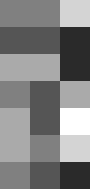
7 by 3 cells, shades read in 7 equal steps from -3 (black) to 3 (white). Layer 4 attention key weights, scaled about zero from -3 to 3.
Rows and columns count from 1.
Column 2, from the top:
0 -1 1 -1 -1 0 -1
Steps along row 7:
down down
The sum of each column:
2 -3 2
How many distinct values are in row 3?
2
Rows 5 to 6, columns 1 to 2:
1 -1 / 1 0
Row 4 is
0 -1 1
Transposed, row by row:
0 -1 1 0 1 1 0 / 0 -1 1 -1 -1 0 -1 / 2 -2 -2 1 3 2 -2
